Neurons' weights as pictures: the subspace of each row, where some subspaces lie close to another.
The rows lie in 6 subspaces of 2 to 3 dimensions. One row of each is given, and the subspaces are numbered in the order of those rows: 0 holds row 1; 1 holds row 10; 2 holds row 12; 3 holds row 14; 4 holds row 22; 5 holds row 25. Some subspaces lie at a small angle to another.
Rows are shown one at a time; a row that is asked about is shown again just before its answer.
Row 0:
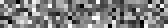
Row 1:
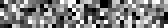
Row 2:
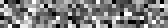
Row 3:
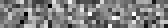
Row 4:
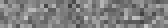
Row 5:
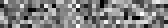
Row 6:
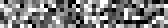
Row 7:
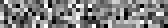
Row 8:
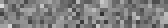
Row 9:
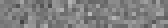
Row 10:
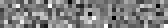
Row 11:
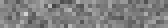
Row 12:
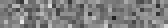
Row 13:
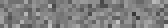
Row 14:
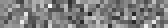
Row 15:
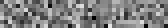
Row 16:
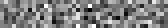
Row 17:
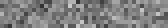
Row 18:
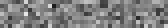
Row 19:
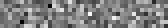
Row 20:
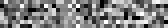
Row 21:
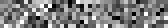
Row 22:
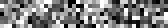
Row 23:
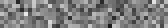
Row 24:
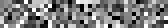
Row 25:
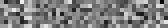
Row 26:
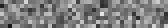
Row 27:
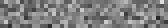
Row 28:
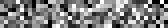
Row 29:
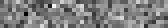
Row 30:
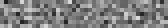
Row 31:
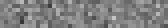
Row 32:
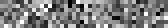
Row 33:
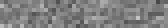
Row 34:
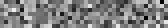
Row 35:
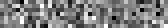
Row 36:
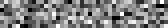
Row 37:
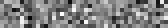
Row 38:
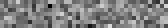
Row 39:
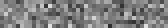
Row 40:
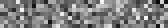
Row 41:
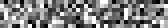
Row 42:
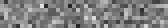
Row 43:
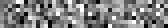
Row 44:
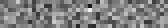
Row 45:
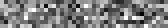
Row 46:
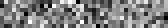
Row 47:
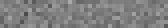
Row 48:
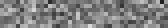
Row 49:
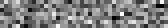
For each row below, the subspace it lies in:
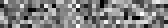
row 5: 3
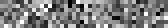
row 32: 4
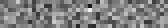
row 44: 1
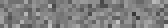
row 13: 4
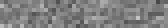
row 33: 5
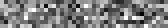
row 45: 3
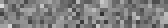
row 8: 0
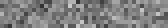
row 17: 4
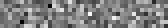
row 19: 3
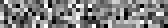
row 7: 1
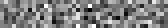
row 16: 1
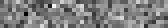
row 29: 0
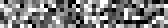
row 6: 3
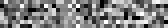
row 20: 3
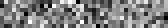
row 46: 0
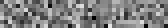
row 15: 1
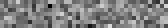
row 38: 2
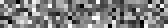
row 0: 1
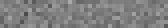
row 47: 4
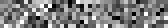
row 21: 4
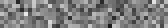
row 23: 5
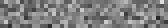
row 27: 5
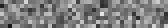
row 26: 0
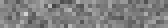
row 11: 0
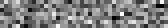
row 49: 1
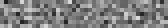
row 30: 5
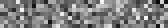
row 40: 5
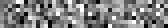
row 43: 2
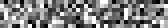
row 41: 2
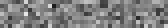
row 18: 0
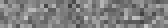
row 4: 3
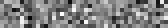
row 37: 5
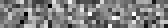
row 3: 3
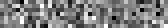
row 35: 2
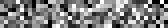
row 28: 5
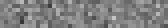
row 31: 2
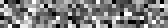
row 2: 1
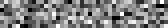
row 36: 1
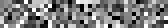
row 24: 4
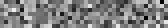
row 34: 5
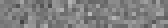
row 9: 3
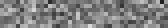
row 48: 2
